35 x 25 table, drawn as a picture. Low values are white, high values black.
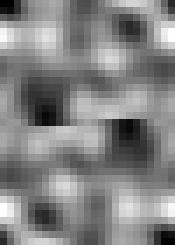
Lone odd cells: none. Symmetry: a half turn. Slope: none. Seam: none.
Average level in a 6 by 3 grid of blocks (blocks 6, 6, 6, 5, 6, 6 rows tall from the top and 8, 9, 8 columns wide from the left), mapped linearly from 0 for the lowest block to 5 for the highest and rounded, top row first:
0 2 1 | 2 1 3 | 5 1 1 | 0 1 5 | 3 1 2 | 1 2 0
